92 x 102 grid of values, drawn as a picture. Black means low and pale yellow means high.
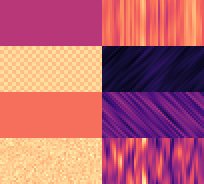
It is made of 4 by 2 panels. Panel 1,1: middling, flat. Panel 1,2: high, streaked downward. Panel 2,1: very high, checkered, faint in contrast. Panel 2,2: very low, slanting up to the right, faint in contrast. Panel 3,1: high, flat. Panel 3,2: low, slanting down to the right. Panel 4,1: very high, fine-grained, faint in contrast. Panel 4,2: middling, streaked downward, strong in contrast.
